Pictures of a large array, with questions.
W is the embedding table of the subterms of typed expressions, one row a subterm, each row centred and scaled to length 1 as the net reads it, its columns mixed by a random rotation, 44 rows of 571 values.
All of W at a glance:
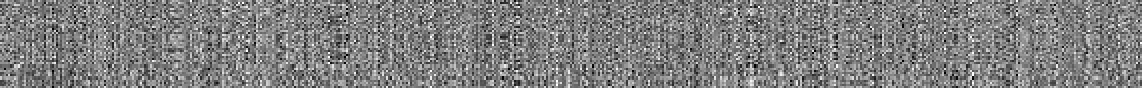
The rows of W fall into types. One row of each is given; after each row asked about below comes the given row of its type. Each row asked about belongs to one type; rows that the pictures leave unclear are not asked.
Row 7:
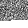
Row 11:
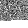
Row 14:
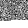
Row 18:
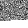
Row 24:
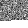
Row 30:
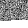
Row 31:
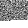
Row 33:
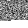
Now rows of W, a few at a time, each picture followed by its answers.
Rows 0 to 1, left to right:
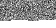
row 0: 7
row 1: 18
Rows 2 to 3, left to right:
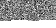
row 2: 33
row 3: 11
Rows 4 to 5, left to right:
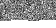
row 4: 7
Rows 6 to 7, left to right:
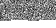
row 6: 7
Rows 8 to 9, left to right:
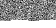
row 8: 11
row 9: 30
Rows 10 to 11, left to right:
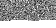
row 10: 31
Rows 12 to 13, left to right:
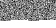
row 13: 30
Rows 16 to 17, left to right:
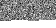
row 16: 24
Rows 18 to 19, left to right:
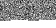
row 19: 7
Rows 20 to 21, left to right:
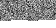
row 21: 31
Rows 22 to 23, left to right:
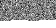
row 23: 14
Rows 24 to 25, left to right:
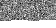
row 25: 11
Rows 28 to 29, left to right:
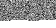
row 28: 31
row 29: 14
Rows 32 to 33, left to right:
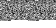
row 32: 33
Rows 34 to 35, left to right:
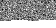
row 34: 24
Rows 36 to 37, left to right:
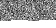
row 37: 14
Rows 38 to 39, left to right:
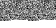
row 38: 18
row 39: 18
